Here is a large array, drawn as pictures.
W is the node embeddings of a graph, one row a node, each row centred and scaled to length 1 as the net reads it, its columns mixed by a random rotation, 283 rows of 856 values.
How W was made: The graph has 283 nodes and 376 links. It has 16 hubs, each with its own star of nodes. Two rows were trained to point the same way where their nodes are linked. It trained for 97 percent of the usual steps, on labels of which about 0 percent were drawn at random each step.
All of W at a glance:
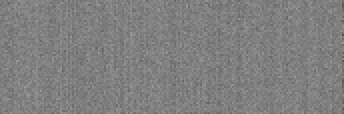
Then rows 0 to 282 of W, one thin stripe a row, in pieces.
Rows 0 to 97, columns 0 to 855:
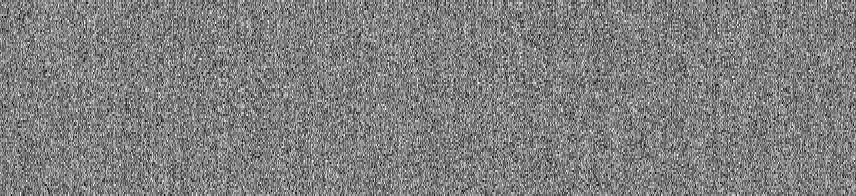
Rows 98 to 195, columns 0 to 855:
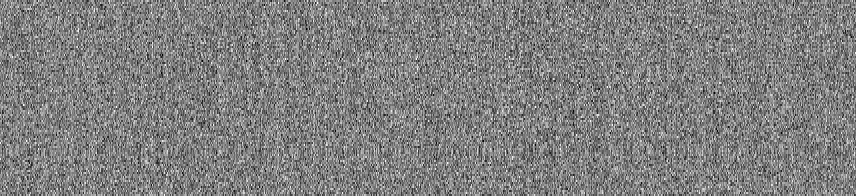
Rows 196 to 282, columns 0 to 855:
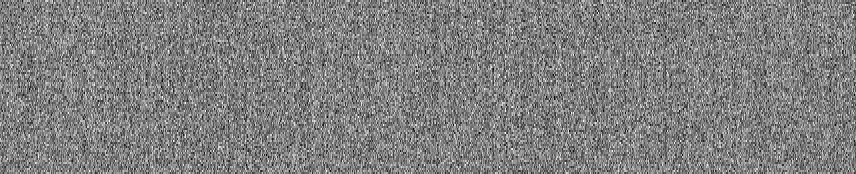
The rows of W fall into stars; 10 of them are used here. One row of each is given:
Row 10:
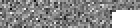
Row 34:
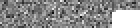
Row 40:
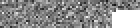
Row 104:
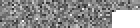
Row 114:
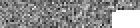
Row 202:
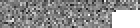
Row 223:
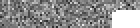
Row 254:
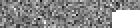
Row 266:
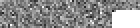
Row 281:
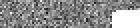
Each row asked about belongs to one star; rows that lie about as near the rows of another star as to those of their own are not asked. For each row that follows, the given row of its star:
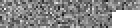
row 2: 104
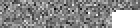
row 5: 281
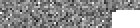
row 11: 10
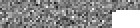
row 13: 10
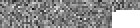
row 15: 254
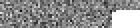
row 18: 114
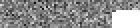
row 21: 266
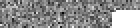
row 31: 104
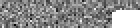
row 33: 114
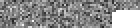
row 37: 104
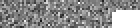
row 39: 34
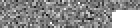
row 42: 40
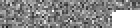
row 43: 281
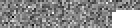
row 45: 202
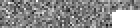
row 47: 223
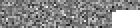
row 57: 10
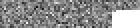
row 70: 40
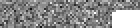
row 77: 281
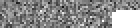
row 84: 223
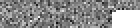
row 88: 114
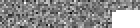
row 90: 34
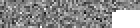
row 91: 266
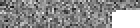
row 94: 281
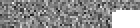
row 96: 223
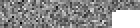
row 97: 10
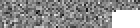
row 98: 202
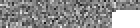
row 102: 266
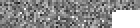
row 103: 223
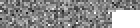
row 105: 34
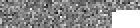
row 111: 266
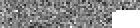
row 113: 114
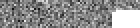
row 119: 34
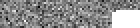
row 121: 34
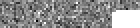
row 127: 223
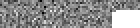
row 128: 254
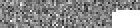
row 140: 202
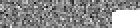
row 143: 266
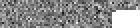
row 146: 104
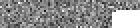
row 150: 114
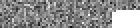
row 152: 34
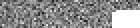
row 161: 254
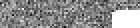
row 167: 104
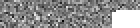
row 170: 202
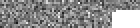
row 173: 40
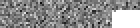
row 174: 40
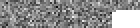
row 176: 10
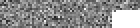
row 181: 281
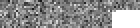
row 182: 254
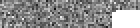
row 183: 266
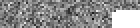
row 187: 223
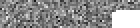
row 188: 10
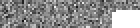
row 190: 34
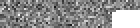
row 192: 223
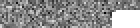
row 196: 104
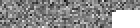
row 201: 104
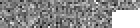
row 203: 114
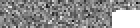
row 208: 266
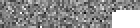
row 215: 223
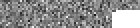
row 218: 34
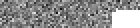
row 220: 202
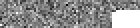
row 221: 104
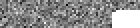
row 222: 10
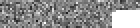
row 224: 281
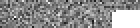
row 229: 40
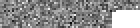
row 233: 104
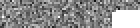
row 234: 40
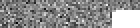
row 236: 34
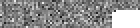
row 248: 202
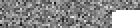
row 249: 10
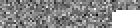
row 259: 10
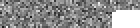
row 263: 266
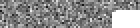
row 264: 266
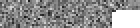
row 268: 104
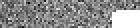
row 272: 34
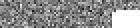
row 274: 34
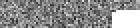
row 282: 104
